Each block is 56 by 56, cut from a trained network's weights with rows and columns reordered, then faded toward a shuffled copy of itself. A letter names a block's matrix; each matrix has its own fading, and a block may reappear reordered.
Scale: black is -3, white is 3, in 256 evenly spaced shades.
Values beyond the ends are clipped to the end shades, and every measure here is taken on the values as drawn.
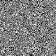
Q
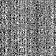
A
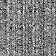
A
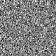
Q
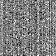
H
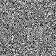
Q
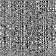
A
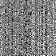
A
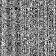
H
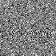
Q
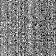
H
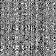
A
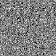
Q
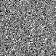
Q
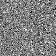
Q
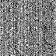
H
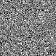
Q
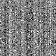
A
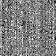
A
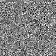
Q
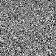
Q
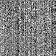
H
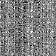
A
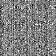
H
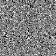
Q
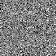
Q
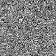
Q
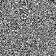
Q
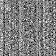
H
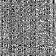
A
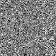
Q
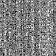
H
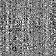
A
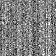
H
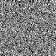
Q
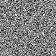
Q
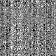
A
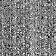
H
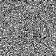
Q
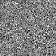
Q
